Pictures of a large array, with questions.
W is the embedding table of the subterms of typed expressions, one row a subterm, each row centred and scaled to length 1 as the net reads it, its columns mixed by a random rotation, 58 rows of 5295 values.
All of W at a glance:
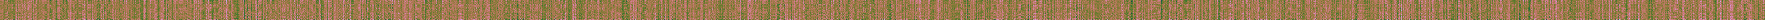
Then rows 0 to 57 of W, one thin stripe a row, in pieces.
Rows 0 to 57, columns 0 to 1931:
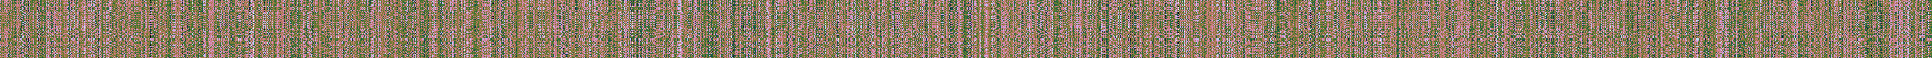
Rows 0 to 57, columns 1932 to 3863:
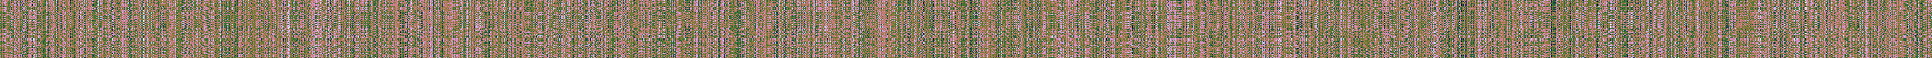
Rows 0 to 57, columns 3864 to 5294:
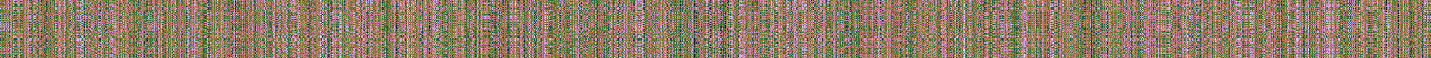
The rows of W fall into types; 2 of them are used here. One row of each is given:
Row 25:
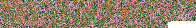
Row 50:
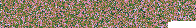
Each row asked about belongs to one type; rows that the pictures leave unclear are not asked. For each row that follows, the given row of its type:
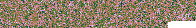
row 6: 25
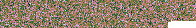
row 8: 50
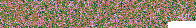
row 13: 25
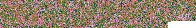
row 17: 25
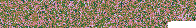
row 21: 25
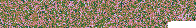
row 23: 25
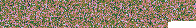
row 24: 50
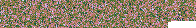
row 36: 50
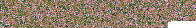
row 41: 50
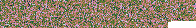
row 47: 50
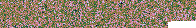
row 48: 25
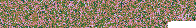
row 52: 25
